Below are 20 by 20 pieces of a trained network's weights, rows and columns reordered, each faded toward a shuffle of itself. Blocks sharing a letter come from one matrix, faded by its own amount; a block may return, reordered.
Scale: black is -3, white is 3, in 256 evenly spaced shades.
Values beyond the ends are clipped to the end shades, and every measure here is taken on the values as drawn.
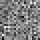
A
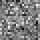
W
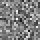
A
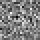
A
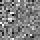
W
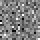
W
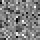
W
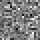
W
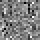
W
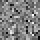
W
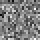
W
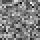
A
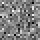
W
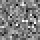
W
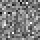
A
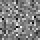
W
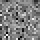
W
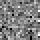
W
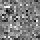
W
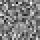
A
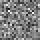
A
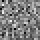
W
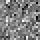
W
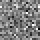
W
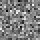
A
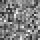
A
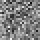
A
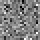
W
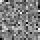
W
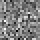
A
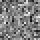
A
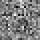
A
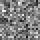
A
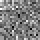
W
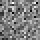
W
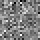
W
